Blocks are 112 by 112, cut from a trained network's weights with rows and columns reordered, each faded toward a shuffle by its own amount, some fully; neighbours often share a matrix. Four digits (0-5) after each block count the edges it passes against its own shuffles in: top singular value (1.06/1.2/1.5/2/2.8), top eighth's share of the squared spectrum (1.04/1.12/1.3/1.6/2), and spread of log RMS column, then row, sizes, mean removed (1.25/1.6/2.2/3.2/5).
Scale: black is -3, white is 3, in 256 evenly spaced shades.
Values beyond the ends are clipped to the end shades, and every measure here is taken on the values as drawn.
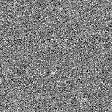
3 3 0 2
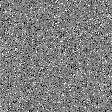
1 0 0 0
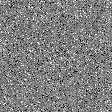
0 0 0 0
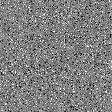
1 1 0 0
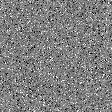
1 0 0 0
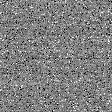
2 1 0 0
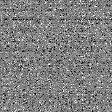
3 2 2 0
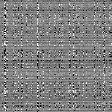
4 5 4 3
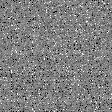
2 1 1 0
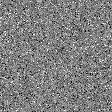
0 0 0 0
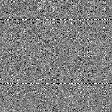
4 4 2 3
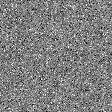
0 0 0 0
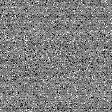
2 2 2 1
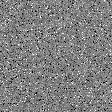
0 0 0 0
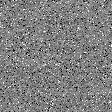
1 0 0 0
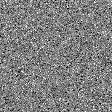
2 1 0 0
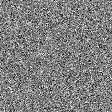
2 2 0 0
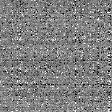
3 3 3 2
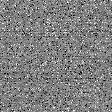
2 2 1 1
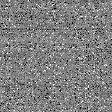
2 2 2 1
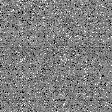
2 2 2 0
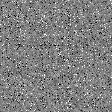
1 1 1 0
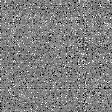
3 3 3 1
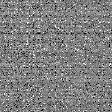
3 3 3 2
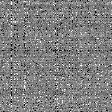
3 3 3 2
